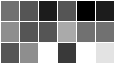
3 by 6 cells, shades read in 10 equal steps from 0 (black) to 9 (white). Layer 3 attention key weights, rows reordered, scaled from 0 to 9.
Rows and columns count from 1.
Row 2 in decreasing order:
6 5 4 4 3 3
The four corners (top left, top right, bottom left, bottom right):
4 1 3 8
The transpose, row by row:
4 5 3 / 3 3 5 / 1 3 9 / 3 6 2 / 0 4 9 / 1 4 8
